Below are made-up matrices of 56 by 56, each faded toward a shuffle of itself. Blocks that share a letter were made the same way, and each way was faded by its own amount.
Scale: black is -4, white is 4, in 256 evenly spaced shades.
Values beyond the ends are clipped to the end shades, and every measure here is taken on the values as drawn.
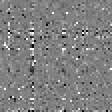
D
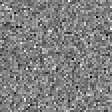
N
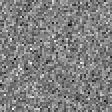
N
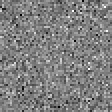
N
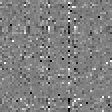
D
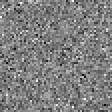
N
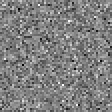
N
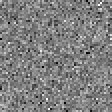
N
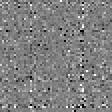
D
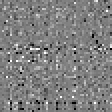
D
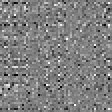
D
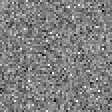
N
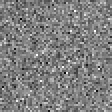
N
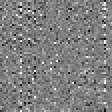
D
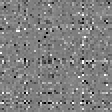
D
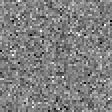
N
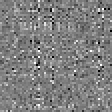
D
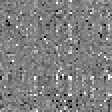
D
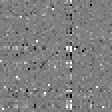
D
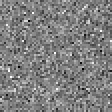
N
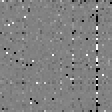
D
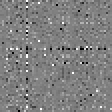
D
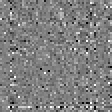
D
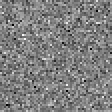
N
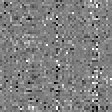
D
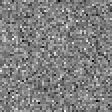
N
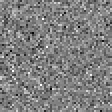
N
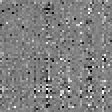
D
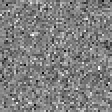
N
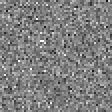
N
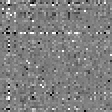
D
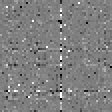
D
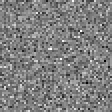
N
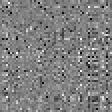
D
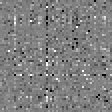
D
